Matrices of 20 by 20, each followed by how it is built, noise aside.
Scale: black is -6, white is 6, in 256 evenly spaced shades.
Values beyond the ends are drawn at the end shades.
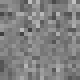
low rank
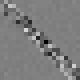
banded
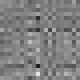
low rank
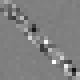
banded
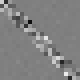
banded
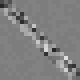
banded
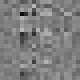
low rank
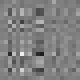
low rank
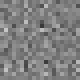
low rank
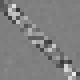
banded
